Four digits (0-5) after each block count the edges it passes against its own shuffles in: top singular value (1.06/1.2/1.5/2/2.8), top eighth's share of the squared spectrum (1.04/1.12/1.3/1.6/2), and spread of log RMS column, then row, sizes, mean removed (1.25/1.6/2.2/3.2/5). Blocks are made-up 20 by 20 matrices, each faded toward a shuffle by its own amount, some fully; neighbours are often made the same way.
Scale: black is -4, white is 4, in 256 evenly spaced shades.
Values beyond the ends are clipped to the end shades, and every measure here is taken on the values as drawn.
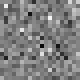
0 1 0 0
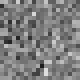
1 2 0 0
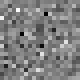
1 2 0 0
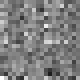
3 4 1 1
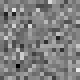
2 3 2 0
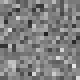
0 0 0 0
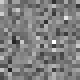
3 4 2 0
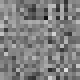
3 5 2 2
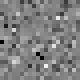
0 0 0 1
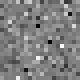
0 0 0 0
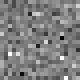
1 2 0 0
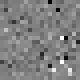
1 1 0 0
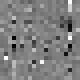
2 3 1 0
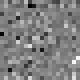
0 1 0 1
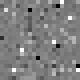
0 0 0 0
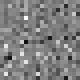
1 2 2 0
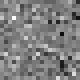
0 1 0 0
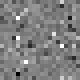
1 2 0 0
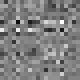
3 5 2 2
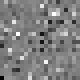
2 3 1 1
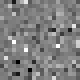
0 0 0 0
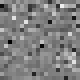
2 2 0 0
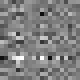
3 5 2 2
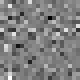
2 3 0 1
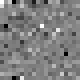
2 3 0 1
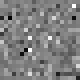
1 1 0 0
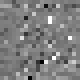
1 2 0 0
